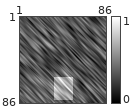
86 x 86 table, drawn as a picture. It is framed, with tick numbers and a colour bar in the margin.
Streaks slant down to the right. The bottom middle is the ninth with the highest average. In the bottom middle lies a patch that is higher than the rest.
